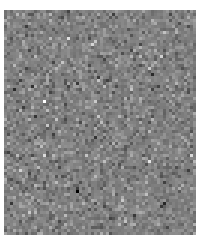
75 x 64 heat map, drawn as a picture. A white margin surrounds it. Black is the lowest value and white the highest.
The halves do not mirror each other. No seam splits the table. On average the colour sits 50% of the way up the scale. A few values lie far out on both sides of the bulk. The texture is fine-grained noise. No regular stripes run through it. No row or column stands out.
